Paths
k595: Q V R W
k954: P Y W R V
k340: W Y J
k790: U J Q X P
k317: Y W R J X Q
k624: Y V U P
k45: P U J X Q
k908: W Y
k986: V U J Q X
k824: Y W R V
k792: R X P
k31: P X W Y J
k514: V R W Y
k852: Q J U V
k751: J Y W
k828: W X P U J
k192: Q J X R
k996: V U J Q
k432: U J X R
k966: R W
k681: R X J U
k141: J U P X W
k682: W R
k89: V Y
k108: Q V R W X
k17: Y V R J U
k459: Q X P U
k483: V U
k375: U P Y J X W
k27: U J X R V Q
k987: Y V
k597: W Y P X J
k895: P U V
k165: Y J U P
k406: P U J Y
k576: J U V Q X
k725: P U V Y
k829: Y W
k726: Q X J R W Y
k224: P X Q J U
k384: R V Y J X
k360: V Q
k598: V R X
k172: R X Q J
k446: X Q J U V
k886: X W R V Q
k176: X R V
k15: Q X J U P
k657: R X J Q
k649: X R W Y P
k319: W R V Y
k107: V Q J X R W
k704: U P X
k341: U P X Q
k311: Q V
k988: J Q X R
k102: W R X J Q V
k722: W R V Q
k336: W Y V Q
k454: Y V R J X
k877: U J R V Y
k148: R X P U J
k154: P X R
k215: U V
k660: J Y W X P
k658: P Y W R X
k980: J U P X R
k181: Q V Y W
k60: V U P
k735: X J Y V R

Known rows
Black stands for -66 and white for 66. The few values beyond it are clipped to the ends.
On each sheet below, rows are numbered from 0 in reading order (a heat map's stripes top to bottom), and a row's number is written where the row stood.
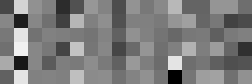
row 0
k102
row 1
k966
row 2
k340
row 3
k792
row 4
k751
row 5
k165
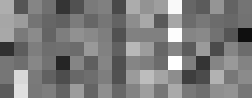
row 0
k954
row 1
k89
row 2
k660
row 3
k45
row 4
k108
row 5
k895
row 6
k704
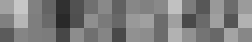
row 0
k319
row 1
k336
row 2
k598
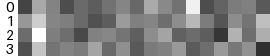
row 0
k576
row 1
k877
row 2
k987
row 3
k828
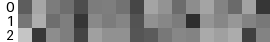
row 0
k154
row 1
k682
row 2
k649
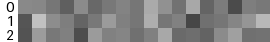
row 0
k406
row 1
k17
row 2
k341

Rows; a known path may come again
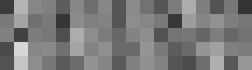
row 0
k172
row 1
k682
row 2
k829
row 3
k790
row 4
k446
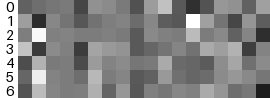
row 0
k360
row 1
k726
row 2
k597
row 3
k649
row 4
k341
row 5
k15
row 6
k148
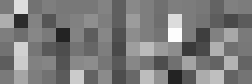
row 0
k340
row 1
k751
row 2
k108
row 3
k895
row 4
k192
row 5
k60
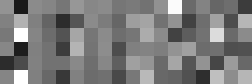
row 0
k375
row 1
k336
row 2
k624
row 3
k966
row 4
k986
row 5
k311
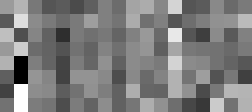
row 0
k725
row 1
k17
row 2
k181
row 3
k908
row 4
k514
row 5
k107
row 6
k454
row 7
k215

